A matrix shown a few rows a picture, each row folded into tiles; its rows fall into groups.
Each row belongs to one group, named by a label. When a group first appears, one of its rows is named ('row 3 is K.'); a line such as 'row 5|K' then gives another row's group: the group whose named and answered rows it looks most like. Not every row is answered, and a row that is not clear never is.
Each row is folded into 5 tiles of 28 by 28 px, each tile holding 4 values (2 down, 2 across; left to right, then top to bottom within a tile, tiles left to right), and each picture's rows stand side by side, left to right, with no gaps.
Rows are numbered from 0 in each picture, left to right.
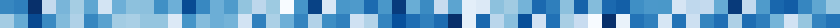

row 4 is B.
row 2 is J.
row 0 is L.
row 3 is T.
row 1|B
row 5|J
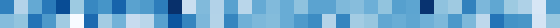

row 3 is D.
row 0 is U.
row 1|L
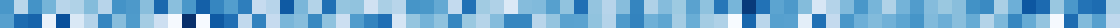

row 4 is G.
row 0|T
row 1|B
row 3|D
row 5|B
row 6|G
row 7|U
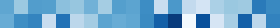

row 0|T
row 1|T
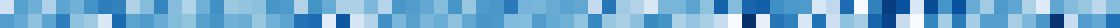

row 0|J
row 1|G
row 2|T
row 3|J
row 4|D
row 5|B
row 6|U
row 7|G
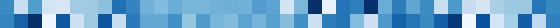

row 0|T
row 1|T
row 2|J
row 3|T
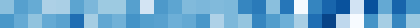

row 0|G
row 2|U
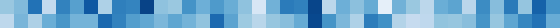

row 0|J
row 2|L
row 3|J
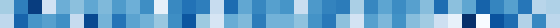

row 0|L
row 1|U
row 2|U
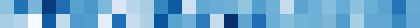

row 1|L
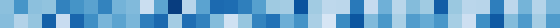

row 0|B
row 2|G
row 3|G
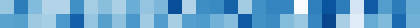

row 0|G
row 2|U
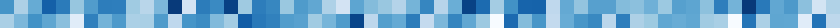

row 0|U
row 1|J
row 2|G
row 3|U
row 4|T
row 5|B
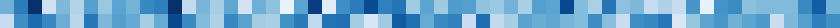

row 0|L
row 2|J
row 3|T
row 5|J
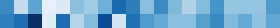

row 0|T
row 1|G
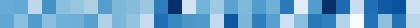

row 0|D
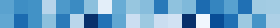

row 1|B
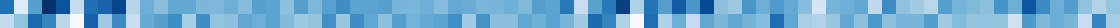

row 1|T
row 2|B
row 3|T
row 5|D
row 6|D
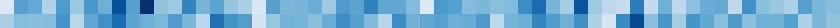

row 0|J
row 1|D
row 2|J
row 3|J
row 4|G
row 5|D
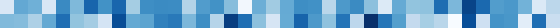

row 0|J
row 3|B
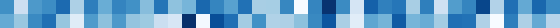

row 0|U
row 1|B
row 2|U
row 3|U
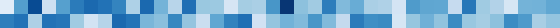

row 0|J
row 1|D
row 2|D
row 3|D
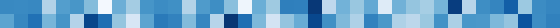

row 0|L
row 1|L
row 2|L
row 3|J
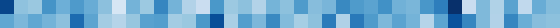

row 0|D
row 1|G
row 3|L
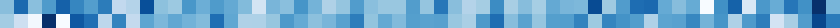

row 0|B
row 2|G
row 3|G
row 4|J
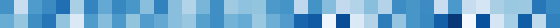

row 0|U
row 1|G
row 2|T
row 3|T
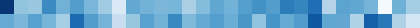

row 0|D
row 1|T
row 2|L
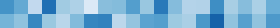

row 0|D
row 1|G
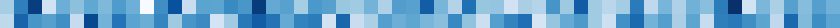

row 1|J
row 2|T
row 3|D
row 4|G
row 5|L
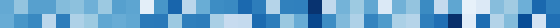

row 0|T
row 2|L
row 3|T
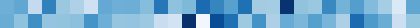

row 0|D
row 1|B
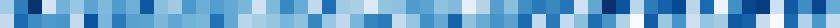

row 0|L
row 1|D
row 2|D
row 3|T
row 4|U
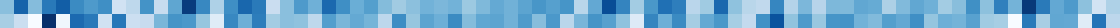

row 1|U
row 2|B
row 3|T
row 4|U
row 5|G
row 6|G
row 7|B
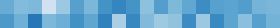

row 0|T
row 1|B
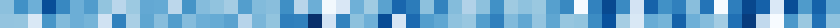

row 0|B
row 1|D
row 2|T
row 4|U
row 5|U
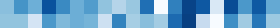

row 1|U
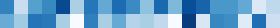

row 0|U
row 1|B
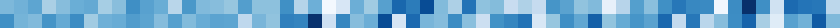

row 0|G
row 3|D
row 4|T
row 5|U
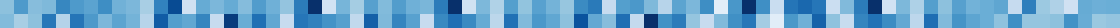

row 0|B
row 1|L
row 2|L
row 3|L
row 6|L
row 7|D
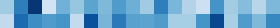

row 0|L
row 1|G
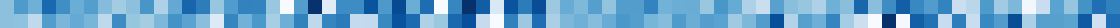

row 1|U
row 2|J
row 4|J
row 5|G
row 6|B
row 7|T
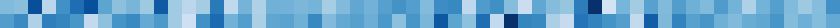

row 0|J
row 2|T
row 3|L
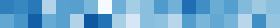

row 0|L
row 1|B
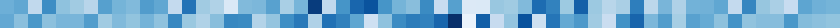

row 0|D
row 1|D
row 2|J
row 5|D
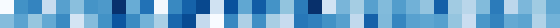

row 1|U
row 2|L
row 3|G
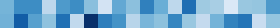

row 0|L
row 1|D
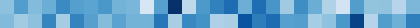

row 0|B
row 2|G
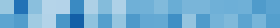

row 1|T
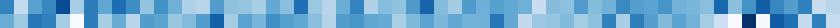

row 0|U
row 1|G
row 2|G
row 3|D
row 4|B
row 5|B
